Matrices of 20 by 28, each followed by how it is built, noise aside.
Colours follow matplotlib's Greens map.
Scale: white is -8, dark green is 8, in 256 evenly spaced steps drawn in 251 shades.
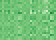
low rank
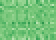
low rank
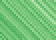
Toeplitz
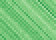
Toeplitz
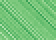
Toeplitz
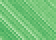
Toeplitz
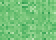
low rank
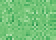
low rank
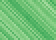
Toeplitz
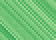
Toeplitz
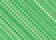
Toeplitz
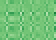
low rank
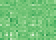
low rank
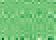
low rank
